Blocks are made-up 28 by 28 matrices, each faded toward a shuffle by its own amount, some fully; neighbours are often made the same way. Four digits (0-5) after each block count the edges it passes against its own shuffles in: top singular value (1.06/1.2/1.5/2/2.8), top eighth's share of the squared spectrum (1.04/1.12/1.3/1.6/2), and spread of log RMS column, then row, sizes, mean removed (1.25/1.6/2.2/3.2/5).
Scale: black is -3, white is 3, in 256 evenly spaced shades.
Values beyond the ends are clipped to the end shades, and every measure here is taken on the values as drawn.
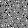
1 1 1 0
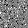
0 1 1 0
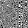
2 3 2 0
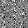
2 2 2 0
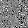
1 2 2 0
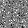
0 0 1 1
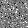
1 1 0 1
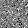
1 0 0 0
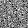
0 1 1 0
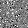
0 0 1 0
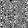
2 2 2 0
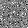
0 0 0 0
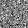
0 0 0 0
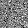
2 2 0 0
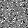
0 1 0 0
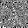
1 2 1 2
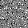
0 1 0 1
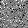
1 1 0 0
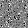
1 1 1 0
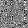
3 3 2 1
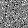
1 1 0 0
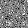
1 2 1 0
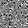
2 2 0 0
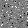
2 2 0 0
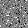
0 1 0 0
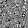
2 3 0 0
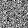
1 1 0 0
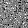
2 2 0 0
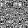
3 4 2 1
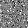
1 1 0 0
